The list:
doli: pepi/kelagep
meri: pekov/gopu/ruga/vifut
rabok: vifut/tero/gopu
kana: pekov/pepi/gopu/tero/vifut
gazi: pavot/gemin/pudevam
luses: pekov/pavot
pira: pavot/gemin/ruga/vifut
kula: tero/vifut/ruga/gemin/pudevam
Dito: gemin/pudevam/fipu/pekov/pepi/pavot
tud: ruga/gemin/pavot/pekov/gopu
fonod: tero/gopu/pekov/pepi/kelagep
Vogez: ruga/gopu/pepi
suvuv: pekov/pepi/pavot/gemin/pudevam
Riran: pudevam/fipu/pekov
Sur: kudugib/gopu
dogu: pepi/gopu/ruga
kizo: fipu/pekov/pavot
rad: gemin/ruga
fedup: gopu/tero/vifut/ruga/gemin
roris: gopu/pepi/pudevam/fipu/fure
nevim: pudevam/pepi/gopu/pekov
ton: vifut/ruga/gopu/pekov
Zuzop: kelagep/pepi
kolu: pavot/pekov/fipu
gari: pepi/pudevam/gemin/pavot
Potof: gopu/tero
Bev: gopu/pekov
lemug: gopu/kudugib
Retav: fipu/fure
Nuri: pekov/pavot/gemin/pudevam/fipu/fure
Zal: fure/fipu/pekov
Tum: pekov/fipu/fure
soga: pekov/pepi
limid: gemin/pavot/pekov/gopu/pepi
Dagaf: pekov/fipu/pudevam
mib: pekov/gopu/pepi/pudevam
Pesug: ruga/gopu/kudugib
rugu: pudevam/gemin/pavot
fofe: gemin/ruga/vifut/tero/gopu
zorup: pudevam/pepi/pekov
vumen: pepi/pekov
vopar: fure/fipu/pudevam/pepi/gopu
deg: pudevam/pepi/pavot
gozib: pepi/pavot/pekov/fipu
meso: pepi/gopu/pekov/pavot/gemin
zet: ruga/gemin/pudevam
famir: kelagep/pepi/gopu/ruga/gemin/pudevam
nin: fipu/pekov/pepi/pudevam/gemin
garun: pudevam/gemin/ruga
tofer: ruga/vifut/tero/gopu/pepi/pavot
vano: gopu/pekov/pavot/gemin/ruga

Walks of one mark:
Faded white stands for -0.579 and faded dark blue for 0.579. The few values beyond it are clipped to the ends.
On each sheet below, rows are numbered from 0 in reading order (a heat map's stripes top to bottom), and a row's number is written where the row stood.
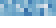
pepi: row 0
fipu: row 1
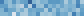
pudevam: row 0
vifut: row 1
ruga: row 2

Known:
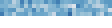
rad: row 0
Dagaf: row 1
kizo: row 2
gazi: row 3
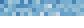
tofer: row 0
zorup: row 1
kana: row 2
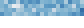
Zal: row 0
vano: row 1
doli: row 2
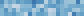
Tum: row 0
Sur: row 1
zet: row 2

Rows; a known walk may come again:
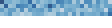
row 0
rabok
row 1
kula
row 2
roris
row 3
dogu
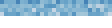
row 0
kana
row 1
vano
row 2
mib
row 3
Dagaf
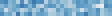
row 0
Pesug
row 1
Sur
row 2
pira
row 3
Retav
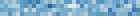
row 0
gazi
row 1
Potof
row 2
vopar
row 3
vumen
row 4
Zuzop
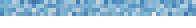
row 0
rad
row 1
lemug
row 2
zet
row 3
fofe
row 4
Bev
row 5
garun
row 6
famir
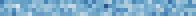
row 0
nin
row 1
suvuv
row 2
Tum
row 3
fonod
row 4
Dito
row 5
gozib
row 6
tofer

